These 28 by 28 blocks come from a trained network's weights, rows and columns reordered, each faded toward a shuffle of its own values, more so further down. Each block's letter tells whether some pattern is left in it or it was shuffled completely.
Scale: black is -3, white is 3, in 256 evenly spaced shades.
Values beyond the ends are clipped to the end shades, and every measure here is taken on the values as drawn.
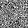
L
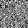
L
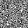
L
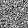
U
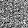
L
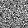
U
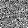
U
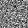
U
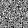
L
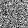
U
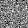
L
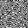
L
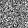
U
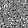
U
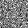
U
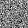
U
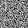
U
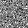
U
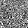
L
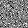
U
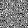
L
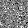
U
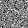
U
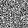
U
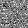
L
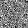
U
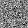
U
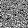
U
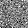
U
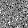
U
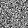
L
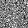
U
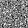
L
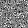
U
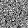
U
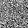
U
